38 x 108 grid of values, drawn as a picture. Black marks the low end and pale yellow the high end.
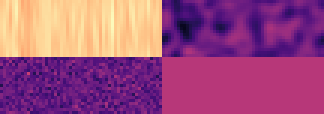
The table splits into 2 rows of 2 panels. Panel 1,1: very high, streaked downward, faint in contrast. Panel 1,2: low, blotchy. Panel 2,1: low, fine-grained. Panel 2,2: middling, flat.
